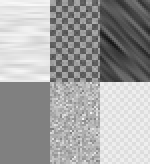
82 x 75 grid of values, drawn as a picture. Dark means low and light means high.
It is made of 2 by 3 panels. Panel 1,1: very high, streaked across, faint in contrast. Panel 1,2: middling, checkered, strong in contrast. Panel 1,3: low, slanting down to the right. Panel 2,1: middling, flat. Panel 2,2: high, fine-grained. Panel 2,3: very high, checkered, faint in contrast.
